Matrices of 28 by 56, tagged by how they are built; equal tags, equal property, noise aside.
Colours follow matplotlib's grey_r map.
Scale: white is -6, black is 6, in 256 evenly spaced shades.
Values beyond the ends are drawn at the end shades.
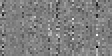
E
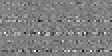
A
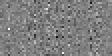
E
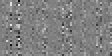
E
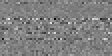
A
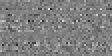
A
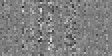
E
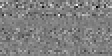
A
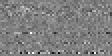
A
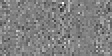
E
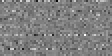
A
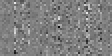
E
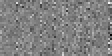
E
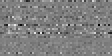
A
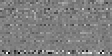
A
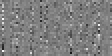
E
